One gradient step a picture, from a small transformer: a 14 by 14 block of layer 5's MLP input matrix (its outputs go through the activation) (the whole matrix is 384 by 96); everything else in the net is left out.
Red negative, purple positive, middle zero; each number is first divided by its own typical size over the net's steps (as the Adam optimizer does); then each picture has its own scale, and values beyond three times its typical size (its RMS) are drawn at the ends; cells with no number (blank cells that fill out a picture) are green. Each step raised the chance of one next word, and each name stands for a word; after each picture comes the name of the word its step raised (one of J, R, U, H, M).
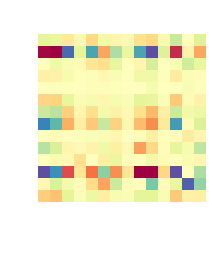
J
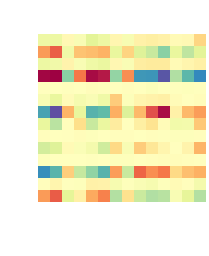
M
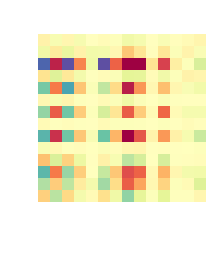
M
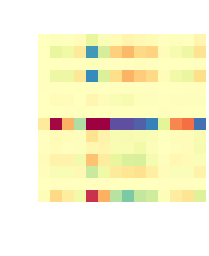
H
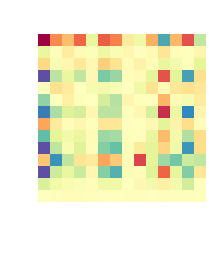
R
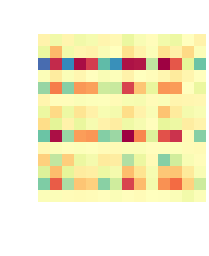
M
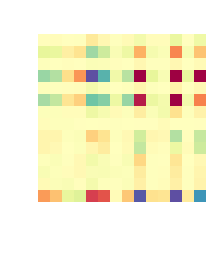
H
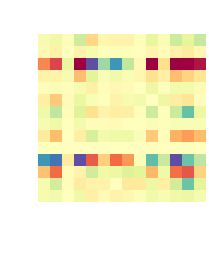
M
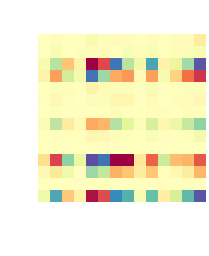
H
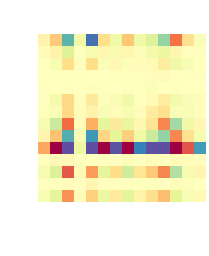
J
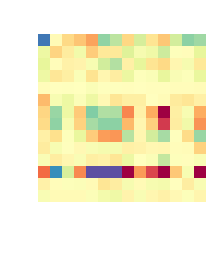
J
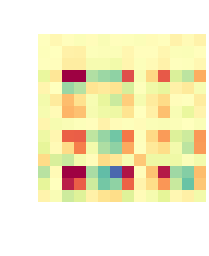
R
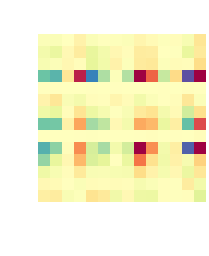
R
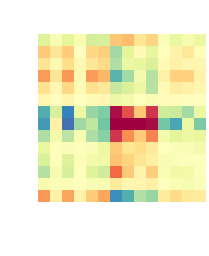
M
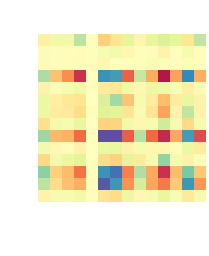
R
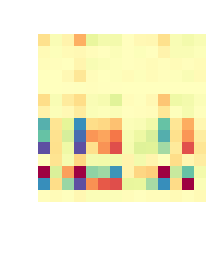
J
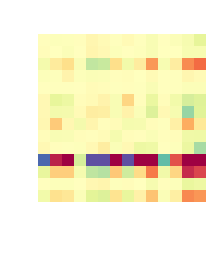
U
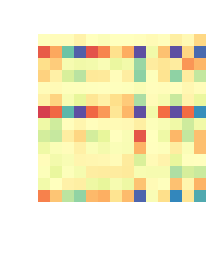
M
